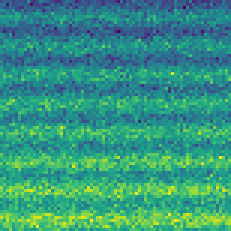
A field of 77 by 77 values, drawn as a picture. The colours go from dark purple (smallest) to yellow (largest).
No row or column stands out. Horizontal stripes repeat 8 times down the table. There is an overall slope up to the bottom.
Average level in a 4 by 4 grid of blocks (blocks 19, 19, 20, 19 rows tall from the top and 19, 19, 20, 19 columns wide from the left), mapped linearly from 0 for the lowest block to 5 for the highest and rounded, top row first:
0 0 0 0 | 2 2 2 2 | 3 3 3 3 | 5 5 5 5
